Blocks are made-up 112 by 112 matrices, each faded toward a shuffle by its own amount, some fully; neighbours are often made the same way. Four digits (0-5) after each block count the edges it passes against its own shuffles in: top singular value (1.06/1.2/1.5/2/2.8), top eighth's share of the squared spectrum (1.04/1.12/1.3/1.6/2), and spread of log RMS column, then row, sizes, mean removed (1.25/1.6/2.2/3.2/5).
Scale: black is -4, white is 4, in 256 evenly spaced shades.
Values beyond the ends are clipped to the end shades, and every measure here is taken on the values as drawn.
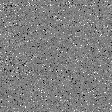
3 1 0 0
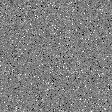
1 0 0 0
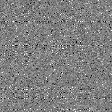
4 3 1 2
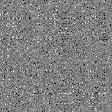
4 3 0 2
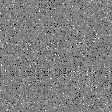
3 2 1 1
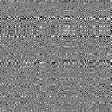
5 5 3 4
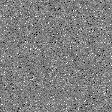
2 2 0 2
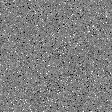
0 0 0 0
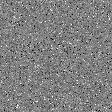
1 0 0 0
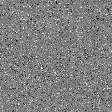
2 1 0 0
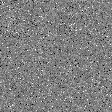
1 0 0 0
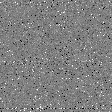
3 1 0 1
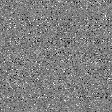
3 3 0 3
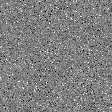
1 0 0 0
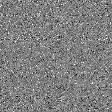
3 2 0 2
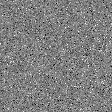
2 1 0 1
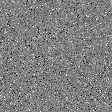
0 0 0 0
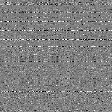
4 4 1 4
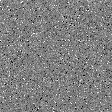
2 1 0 1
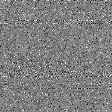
3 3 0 3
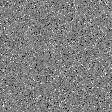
0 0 0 0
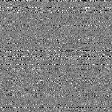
4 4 1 4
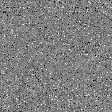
2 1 0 1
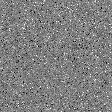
1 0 0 0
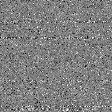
3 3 0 3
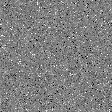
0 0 0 0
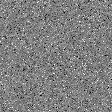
0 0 0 0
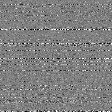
3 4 0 4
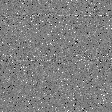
1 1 0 1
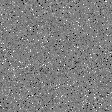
0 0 0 0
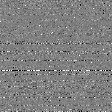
4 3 0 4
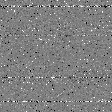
3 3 0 2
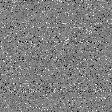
1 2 0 2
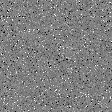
1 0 0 1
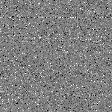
1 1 0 1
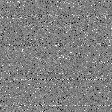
2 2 0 2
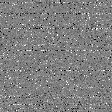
2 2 0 2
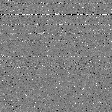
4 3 0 2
